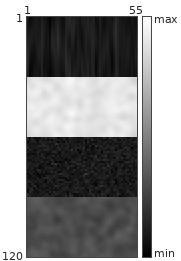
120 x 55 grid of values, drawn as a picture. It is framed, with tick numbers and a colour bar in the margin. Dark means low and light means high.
It is made of 4 by 1 panels. Panel 1,1: very low, streaked downward, faint in contrast. Panel 2,1: very high, blotchy, faint in contrast. Panel 3,1: very low, fine-grained, faint in contrast. Panel 4,1: low, blotchy, faint in contrast.
